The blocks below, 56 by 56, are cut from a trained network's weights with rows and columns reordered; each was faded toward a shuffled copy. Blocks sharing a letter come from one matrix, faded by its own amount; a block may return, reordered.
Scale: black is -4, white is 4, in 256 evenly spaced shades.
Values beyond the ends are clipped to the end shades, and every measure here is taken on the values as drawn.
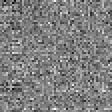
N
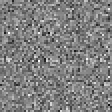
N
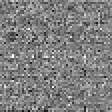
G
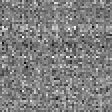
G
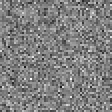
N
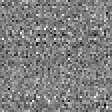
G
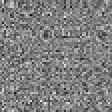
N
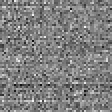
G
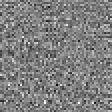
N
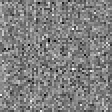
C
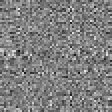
N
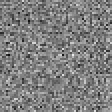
N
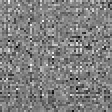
G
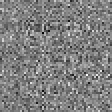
N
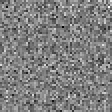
N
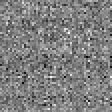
G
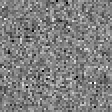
C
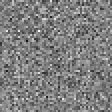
N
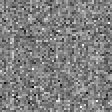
C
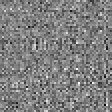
N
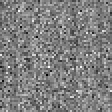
C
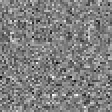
N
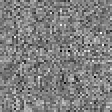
N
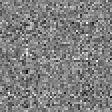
N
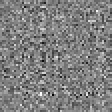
N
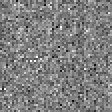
C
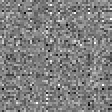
G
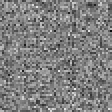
N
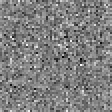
C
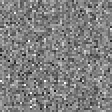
C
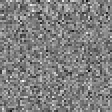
N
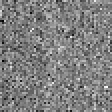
C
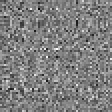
N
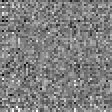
G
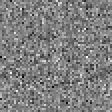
C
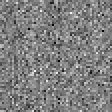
C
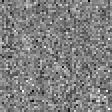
C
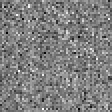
C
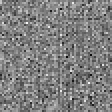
C
